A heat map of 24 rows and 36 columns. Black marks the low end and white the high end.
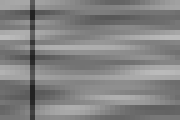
Streaks run across, left to right. Column 7 stands out from the rest. The ninth with the lowest average is the bottom left. Overall the values sit about 50% of the way up the scale.
